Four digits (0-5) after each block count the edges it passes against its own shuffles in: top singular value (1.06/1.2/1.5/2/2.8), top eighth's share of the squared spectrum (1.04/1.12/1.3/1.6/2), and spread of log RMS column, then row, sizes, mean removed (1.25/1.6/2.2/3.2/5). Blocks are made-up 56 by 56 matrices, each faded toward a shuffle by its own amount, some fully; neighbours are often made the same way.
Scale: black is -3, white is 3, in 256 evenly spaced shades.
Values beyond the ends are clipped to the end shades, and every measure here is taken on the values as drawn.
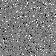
1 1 0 0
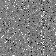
2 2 1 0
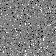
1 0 0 0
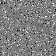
0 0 0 0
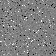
0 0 0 0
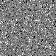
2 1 0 0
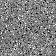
0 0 0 0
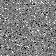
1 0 0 0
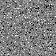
2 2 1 0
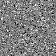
3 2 0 0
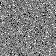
0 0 0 0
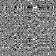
4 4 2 2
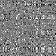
4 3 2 2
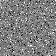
1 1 0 0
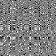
4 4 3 2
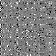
4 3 2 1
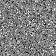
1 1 0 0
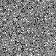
3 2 0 1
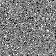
2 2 0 0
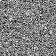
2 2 0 0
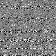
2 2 0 3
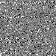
1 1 0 2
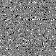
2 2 0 2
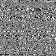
2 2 0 3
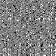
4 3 2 2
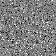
2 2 0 0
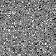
2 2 1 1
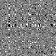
4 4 2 2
